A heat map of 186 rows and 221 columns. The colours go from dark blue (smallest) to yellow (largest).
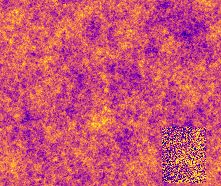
Values change most from cell to cell in the bottom right. An odd patch, rougher than its surroundings, sits in the bottom right. The top right is the ninth with the lowest average. There are no regular stripes.
